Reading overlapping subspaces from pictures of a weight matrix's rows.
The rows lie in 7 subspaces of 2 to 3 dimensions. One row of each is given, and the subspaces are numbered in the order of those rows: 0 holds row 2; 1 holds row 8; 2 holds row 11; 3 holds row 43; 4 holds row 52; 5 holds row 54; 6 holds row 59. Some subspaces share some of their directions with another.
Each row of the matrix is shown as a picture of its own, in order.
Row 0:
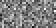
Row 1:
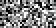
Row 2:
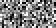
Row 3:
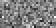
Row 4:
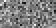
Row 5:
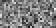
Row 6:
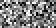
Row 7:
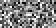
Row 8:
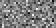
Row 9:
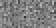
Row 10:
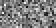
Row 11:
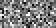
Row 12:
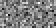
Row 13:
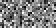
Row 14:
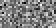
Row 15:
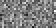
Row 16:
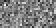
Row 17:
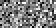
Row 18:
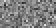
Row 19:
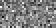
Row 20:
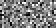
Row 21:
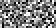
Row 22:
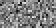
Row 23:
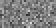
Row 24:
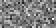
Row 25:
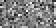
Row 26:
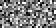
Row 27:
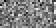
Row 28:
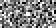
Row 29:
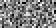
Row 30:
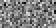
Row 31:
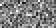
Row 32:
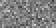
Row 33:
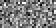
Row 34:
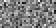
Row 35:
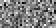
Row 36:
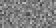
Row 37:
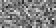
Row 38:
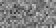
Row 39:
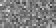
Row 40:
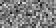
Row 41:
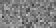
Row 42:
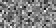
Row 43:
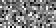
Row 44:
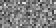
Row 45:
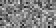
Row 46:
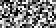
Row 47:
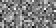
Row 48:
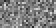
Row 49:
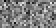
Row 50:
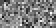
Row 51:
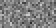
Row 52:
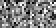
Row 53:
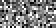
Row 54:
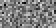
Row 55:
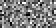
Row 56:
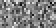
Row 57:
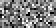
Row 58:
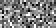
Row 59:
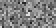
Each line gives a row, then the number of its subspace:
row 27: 6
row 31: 4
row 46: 2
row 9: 2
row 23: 2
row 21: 1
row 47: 0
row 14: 5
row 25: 6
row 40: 4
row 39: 1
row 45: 1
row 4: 1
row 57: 2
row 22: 4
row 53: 3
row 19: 3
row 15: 0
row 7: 3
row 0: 0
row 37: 5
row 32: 1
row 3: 2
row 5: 3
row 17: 3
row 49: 4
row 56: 4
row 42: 0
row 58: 3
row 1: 1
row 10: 5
